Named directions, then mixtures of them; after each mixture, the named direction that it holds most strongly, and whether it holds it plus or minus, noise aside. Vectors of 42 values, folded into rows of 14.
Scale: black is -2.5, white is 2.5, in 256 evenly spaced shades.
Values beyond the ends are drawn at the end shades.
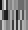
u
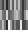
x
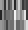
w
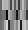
x, minus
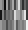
w, plus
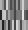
x, minus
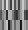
x, minus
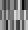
w, plus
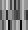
x, minus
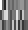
u, minus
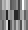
x, minus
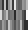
w, minus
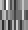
x, minus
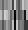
w, minus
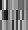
u, plus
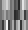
x, minus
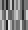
x, plus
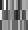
w, minus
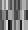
x, minus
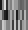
u, plus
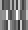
x, plus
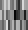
w, minus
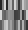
w, minus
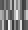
x, plus
